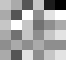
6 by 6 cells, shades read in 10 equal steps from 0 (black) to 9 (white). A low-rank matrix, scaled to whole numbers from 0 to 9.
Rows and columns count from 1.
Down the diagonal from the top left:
7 3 7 5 5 8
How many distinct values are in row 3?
5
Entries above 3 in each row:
3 5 6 6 6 5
